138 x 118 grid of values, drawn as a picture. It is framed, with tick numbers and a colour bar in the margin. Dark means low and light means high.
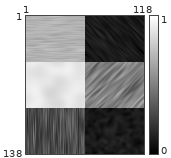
It is made of 3 by 2 panels. Panel 1,1: high, streaked across, faint in contrast. Panel 1,2: very low, slanting down to the right, faint in contrast. Panel 2,1: very high, smooth, faint in contrast. Panel 2,2: middling, slanting up to the right. Panel 3,1: low, streaked downward. Panel 3,2: very low, blotchy, faint in contrast.
